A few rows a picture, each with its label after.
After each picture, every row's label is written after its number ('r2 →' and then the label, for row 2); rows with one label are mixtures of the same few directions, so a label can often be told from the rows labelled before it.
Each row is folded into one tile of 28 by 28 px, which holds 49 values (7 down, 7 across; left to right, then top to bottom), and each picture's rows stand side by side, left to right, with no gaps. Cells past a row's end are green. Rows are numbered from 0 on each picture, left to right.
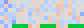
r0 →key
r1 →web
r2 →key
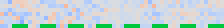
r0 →web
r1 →web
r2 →key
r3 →key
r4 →web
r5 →web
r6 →web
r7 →web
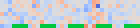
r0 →web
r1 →key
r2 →key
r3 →web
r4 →key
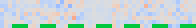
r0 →key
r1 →web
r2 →web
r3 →web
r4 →key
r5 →key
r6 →web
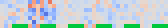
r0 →key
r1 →web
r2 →web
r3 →web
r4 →key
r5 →key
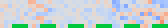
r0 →key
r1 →key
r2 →key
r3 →web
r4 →key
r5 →web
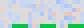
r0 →web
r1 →key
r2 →key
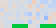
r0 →key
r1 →web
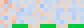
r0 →key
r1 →web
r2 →web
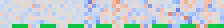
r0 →web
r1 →key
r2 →key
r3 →key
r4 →key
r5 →key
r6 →web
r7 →web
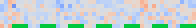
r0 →web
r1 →web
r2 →key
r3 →web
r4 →web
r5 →key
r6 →web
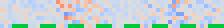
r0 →web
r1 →key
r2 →key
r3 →key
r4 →key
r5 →key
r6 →key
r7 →key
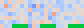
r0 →key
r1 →key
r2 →key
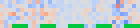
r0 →key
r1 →web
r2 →key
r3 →web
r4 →key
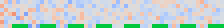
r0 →key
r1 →web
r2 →web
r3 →key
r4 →web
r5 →web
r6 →key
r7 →key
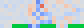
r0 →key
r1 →web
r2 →key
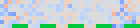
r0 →key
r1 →key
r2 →web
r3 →web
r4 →web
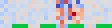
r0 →key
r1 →web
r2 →web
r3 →key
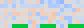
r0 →web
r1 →web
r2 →key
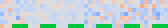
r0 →web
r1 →web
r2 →web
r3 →key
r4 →key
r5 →web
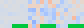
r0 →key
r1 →web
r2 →web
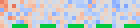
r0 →key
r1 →key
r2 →web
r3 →key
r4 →key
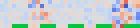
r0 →web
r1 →web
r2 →web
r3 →web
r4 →web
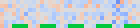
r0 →key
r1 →web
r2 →web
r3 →web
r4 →key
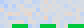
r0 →key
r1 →web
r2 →key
